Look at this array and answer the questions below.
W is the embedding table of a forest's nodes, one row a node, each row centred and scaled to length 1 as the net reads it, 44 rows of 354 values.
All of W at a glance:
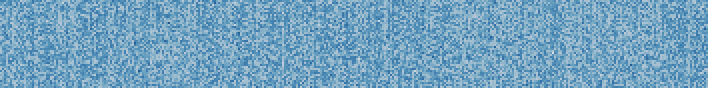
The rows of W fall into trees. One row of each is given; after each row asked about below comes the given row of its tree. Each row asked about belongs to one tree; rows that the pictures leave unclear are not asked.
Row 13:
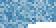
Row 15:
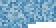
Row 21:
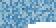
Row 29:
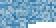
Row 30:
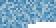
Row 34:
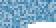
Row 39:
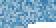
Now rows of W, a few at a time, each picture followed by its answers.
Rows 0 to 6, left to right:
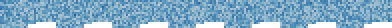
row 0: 13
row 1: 34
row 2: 30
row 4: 21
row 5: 39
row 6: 13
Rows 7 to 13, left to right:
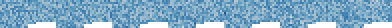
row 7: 30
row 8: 30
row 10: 13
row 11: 39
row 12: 34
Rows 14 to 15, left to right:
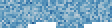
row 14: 39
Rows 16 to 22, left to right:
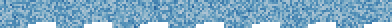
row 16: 29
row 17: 13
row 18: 39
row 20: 30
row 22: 29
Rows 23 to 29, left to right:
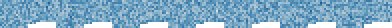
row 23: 34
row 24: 29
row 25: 39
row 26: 39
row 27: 15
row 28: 29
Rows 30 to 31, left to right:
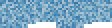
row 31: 30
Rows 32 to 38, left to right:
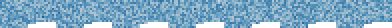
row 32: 13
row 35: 15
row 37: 29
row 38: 39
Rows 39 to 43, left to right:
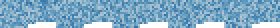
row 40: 21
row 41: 15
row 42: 21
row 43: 15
